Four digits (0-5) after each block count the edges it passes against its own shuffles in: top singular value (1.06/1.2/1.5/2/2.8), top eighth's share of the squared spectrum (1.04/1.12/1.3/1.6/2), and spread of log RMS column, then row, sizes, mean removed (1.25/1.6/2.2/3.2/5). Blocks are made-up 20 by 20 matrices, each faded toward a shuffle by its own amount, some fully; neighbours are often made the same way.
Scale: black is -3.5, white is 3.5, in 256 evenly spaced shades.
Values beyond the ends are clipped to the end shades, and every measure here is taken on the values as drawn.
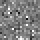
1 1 0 0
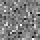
0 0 0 0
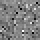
0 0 0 0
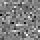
0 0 0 0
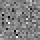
0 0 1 0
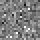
0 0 0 0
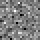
0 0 0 0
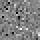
1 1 0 0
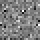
1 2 0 0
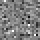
1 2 1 0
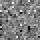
1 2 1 0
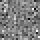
0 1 1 0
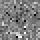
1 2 0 0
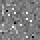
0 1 0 0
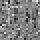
2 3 0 0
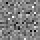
2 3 0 0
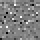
2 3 0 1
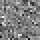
1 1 0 0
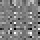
3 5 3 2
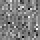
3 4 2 1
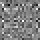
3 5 2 2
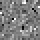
2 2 1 0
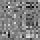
3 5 2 2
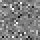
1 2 0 0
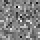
1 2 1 0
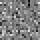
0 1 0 0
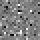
1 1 1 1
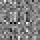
3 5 2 2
